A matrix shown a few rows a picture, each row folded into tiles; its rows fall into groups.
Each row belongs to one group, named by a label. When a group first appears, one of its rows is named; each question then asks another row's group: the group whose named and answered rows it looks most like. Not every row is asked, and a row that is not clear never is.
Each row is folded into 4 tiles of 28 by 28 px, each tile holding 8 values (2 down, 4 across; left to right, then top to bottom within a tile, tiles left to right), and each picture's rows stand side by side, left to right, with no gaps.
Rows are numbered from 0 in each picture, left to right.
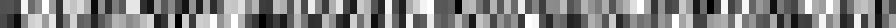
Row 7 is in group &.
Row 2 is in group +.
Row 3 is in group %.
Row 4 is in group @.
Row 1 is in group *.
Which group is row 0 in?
&
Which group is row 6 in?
+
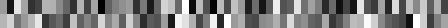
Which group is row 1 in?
+
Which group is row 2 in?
+
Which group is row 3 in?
@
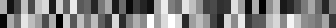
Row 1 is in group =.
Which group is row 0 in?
@
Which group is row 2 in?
+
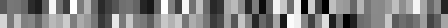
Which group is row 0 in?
=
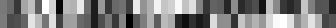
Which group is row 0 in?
&
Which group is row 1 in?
&
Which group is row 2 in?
=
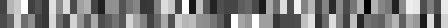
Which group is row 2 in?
@
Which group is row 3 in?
%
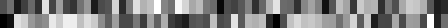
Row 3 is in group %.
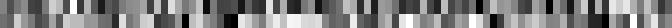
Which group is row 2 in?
=
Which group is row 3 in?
+
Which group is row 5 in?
%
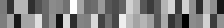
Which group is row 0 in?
@
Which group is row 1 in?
@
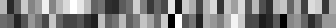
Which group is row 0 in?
&
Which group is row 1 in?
@
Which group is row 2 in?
+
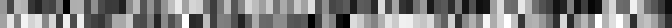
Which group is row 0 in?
@
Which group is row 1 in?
%
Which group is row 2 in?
&
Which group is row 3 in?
=
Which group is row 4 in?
=
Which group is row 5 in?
=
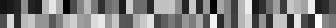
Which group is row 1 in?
*
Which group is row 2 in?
%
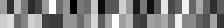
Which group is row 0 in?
*
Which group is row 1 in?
+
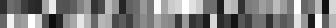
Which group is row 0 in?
*
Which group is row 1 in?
&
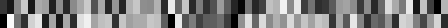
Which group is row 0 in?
@
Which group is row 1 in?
@
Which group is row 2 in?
=
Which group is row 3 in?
+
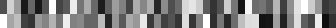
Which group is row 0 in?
+
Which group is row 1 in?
%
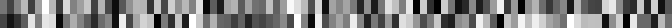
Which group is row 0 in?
&
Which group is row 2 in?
%
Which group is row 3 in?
+
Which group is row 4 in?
*
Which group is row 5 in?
*
